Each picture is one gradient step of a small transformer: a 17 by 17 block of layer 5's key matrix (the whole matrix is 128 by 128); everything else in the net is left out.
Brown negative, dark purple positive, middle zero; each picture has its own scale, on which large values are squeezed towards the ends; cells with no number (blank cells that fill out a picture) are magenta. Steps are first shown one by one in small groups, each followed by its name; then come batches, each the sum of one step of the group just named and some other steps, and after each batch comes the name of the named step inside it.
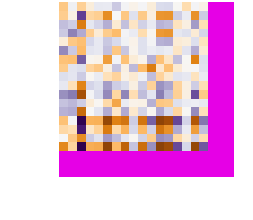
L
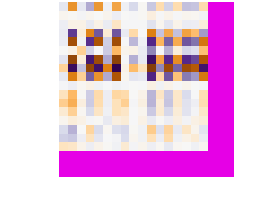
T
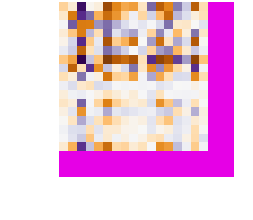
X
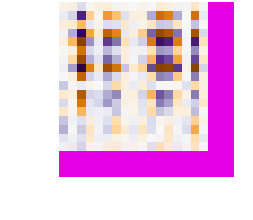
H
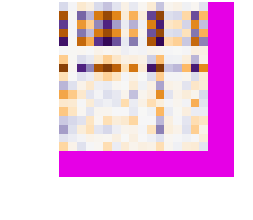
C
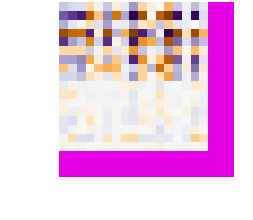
C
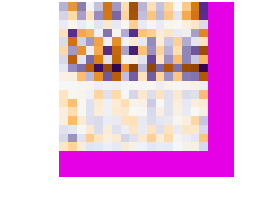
T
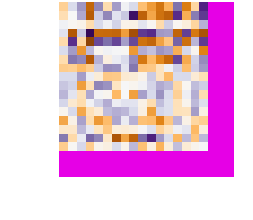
X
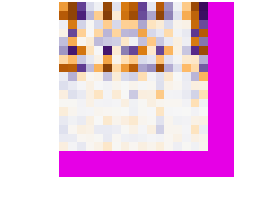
C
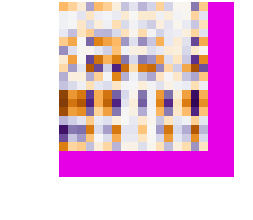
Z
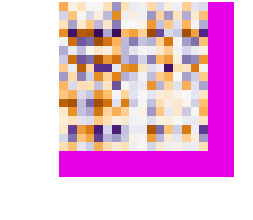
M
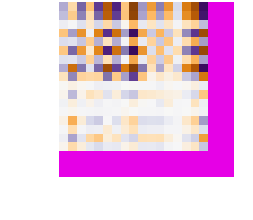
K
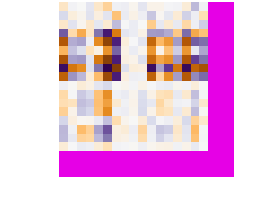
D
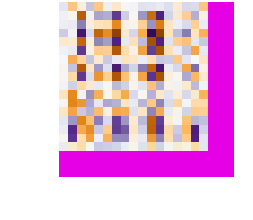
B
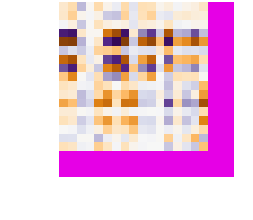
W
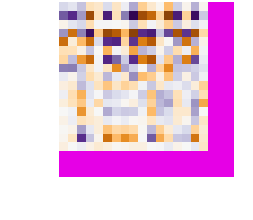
W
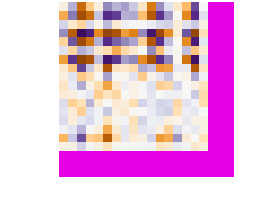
B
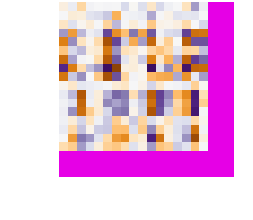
D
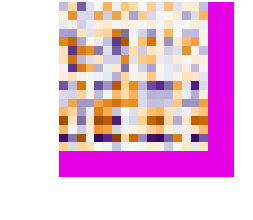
W
